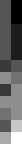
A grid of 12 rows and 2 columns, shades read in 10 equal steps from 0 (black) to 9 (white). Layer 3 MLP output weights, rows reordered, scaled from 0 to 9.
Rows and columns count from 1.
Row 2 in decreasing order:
3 0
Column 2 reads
0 0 1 1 1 3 4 5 5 5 7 9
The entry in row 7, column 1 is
5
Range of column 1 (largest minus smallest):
4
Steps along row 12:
up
